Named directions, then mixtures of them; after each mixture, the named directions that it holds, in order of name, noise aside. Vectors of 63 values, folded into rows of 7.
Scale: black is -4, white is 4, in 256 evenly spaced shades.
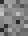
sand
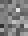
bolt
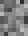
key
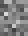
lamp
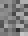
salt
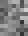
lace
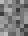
bolt, key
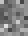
key, sand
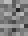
bolt, lamp, salt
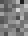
bolt, key, lace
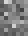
lamp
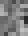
key, lace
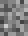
key, lace, salt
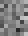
bolt, lace, salt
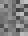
salt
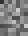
bolt, sand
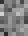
key, sand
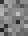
sand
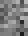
lace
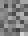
salt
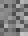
salt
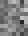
lace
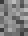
lace, sand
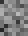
sand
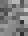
lace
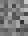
lace, salt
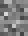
lamp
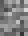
key, lace, lamp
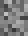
key, lamp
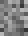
lace, sand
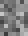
key, salt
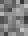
key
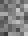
bolt, key, lamp
